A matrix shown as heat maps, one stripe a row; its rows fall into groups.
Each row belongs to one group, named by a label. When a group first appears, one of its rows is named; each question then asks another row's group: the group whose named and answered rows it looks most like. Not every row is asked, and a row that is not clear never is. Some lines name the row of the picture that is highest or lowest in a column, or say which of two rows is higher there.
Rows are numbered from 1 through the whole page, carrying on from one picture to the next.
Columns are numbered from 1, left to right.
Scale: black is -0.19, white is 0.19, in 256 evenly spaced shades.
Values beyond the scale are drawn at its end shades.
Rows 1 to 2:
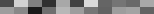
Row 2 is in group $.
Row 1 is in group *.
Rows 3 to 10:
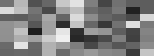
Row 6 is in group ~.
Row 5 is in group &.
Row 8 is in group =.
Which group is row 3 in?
$
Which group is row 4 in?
$
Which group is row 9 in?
=
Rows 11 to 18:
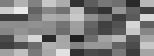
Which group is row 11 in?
=
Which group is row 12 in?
$
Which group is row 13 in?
&
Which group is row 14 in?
~
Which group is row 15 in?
~
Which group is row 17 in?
&
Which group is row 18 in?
=
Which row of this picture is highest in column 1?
12
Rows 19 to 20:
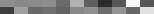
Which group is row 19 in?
~
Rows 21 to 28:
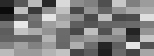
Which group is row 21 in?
*
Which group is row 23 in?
&
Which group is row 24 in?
=
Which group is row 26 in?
&
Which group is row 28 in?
=
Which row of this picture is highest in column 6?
27
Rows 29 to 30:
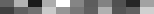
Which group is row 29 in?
=
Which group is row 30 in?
&
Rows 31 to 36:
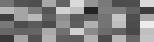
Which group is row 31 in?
&
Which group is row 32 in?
$
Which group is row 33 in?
*
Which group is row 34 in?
*
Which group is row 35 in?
&
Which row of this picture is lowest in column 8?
36
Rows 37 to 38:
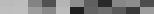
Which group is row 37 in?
$
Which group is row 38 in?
=
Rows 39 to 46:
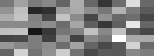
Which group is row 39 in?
~
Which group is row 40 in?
$
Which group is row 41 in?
$
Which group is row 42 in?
~
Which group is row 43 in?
$
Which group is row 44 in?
*
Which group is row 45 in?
~
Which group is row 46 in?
=
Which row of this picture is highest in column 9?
44
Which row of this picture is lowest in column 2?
44
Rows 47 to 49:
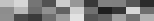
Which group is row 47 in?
$
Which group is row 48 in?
~
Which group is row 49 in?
&
